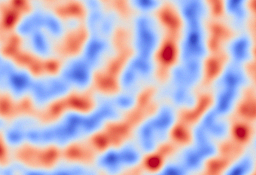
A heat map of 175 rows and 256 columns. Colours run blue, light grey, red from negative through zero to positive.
No row or column stands out. There are no lone odd cells. The texture varies smoothly and slowly. Rings spread out from the top left. No overall slope runs across the table. Overall the values sit about 50% of the way up the scale. The halves do not mirror each other.
